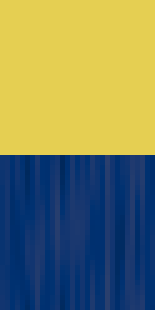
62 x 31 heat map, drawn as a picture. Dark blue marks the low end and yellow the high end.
It is made of 2 by 1 panels. Panel 1,1: very high, flat. Panel 2,1: very low, streaked downward, faint in contrast.
